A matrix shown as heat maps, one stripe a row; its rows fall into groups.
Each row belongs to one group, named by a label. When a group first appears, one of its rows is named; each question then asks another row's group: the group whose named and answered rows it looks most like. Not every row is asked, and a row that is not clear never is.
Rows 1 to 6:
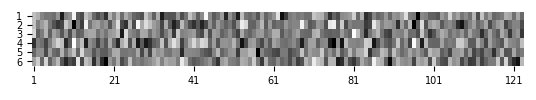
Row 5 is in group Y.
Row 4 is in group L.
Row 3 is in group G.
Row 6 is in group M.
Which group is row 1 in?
G
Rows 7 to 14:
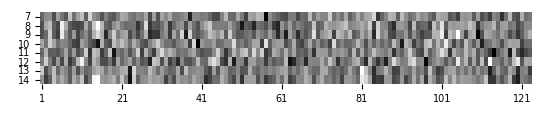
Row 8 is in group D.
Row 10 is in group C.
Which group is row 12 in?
G
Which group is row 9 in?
D
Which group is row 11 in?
M
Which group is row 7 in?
Y
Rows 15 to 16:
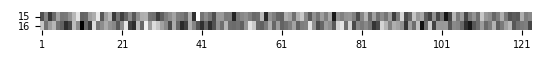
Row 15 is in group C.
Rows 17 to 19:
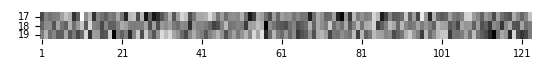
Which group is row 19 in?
M
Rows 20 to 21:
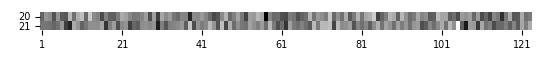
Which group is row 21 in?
D
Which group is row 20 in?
Y
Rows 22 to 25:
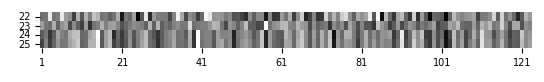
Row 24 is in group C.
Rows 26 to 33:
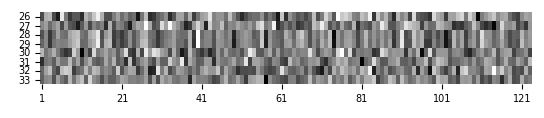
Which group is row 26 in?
D
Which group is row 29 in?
C
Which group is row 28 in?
C
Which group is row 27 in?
M
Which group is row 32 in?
D
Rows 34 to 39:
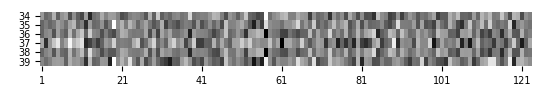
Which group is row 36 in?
Y
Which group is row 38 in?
Y
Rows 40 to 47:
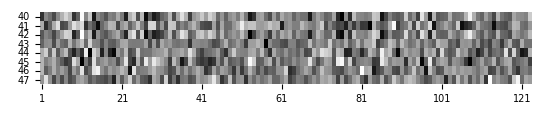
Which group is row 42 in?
L
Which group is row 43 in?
Y
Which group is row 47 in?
G
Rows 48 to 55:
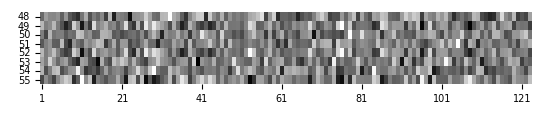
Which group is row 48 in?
M
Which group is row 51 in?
D
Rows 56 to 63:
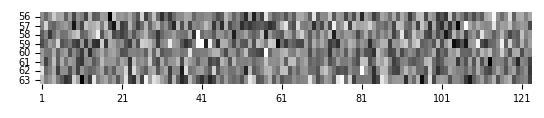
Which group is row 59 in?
M
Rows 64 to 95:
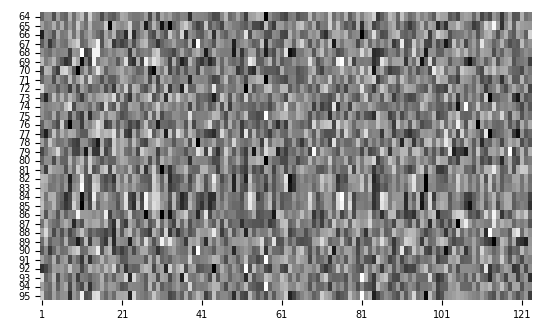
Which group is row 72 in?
G
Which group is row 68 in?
G
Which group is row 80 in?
Y
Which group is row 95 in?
G
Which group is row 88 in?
G
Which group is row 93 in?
G
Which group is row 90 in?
C
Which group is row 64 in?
Y
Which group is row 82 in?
G
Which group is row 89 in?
M
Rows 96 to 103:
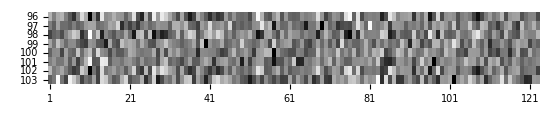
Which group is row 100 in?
Y
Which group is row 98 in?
L
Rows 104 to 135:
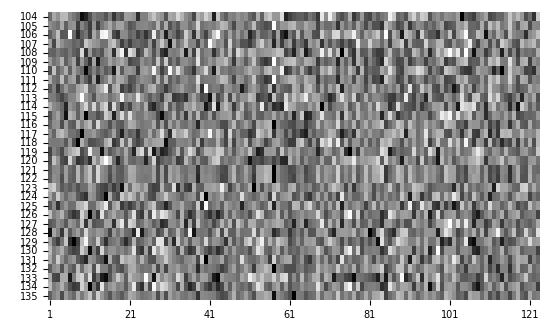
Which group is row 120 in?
D
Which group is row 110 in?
M
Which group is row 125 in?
C
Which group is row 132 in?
Y
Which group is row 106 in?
D
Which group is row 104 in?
M
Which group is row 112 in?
C
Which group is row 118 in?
D
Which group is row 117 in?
M
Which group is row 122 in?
Y
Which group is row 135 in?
Y
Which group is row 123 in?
G
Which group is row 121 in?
Y
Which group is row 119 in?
L
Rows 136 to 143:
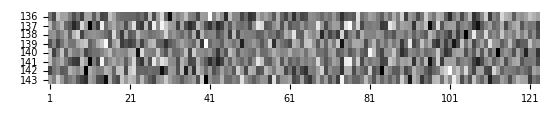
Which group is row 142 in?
D
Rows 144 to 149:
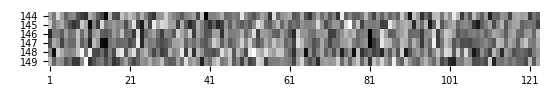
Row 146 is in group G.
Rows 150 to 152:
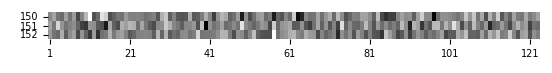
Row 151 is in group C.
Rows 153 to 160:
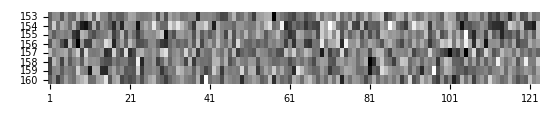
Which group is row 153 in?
Y
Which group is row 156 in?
D
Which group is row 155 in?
D
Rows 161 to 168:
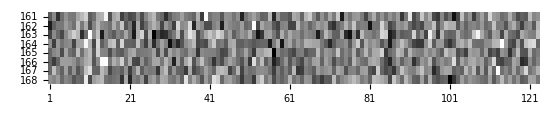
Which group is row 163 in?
L
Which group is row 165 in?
Y
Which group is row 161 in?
C
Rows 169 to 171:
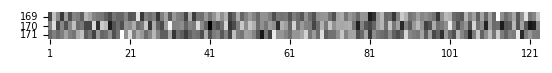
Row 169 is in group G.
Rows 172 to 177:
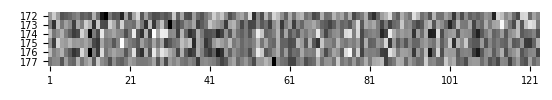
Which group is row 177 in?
Y
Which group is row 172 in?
G
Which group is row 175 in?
D
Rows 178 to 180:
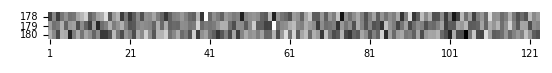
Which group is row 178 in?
C
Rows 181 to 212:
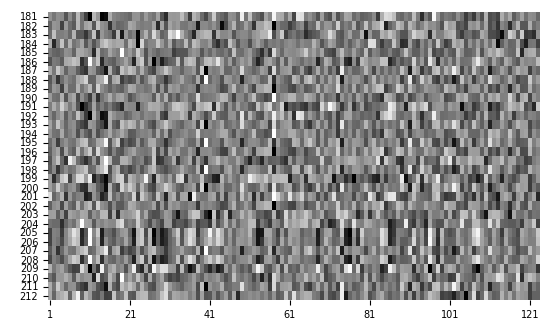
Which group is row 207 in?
C
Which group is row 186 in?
L
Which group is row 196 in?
Y
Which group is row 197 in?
D
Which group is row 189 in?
Y
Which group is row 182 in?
Y
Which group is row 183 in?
M
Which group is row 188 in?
C
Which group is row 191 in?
M
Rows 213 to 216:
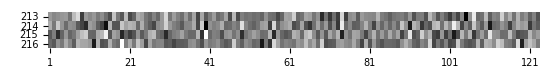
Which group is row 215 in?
C
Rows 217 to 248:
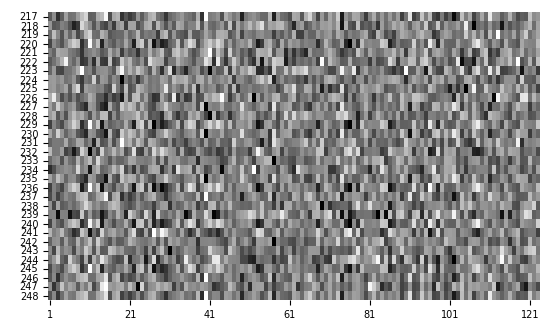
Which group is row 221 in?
M
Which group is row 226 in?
G
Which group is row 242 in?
Y
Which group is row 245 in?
L
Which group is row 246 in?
C
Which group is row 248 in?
C
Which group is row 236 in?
L
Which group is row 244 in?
D
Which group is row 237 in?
C
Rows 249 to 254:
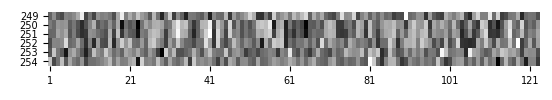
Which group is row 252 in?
M
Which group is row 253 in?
D
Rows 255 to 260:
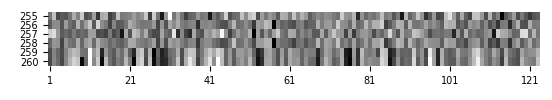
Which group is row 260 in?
L
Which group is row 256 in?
Y
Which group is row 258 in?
Y
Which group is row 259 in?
L
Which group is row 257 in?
G
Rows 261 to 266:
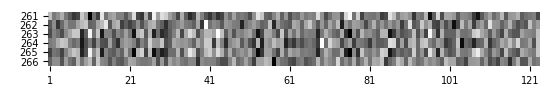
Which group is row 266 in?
Y
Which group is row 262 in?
C
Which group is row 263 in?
L
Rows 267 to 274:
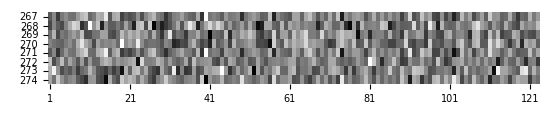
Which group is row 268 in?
L
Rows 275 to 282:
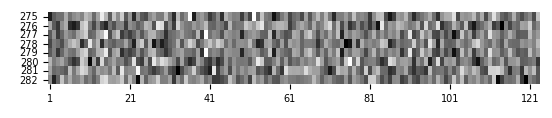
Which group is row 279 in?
C
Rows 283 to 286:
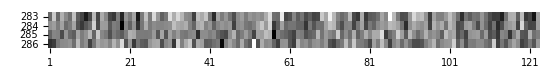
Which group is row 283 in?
M
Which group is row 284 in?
M
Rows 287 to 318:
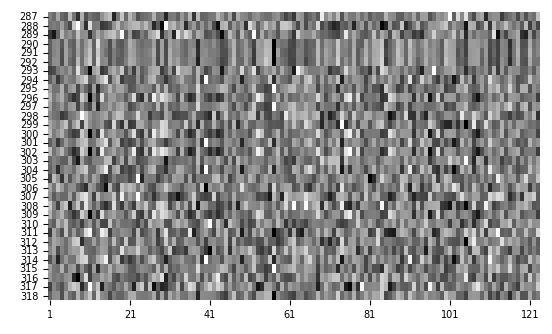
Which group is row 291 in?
Y
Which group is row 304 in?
C
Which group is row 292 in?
Y
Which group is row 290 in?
Y
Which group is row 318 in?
Y
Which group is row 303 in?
D
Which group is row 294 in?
C
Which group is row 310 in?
M
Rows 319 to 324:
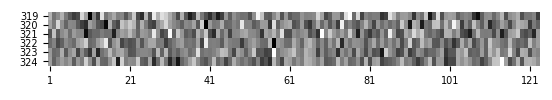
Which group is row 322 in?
C
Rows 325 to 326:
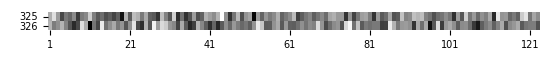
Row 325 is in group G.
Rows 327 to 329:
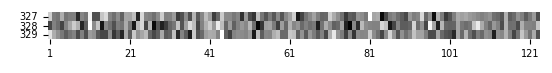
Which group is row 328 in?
L
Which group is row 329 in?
G
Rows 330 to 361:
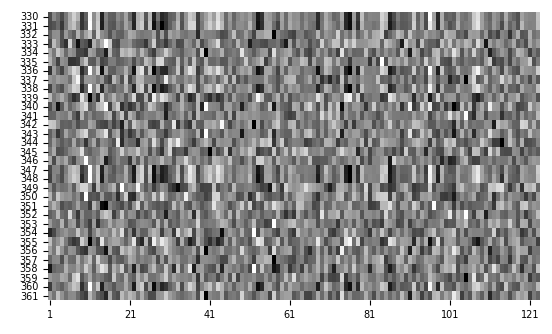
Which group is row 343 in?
C
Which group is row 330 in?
L
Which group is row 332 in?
Y
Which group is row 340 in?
C
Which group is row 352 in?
D
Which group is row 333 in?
D
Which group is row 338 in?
L
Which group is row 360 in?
L
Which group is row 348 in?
L
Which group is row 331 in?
L
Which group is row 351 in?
G
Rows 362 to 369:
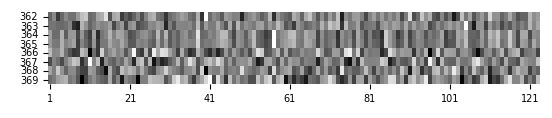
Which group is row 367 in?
L
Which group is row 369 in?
M
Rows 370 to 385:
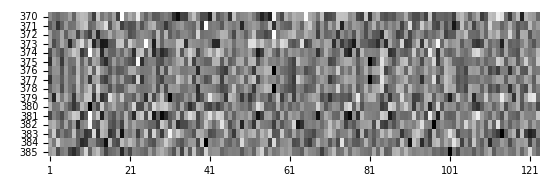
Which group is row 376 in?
Y
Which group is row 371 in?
C
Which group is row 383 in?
M
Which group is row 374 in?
L
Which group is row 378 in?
Y
